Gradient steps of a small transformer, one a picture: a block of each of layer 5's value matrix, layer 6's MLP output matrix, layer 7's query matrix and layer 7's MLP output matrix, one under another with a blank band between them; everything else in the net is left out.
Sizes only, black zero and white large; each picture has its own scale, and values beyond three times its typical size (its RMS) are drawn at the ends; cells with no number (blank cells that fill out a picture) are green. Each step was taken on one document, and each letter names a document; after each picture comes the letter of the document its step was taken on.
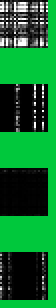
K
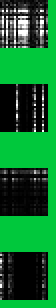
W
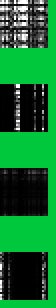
K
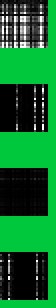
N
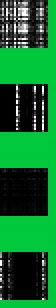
W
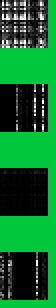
N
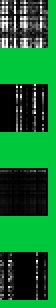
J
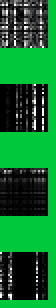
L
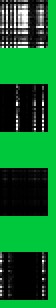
W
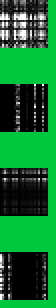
K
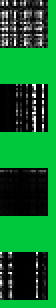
L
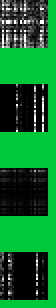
N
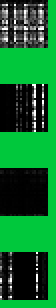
L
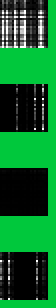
N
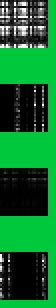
K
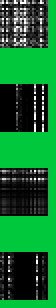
N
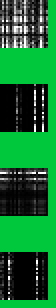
N
